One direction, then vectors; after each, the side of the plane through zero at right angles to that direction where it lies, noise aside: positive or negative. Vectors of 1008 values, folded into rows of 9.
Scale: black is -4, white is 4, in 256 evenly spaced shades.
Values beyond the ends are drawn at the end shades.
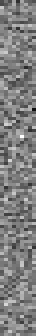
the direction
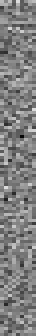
negative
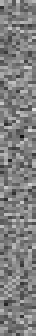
negative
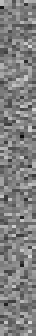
negative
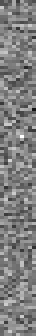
positive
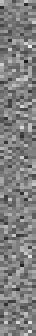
negative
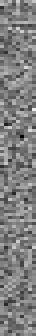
negative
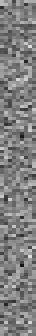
negative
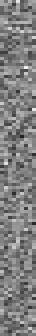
negative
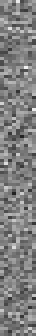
negative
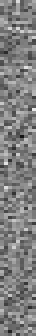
negative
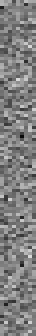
negative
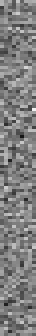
negative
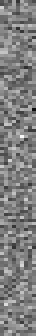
positive
